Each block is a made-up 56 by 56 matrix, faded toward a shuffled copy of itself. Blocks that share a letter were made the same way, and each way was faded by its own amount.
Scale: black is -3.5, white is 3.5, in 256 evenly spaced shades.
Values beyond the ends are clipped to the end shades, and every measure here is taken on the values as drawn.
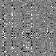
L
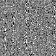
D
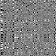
L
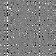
L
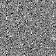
D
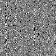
D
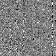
D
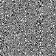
D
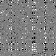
L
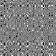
L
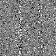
D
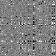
L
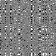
L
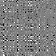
L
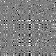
L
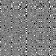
L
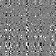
L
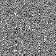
D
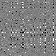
L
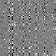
L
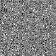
D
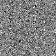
D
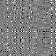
L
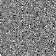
D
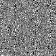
D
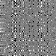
L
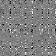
L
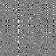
L
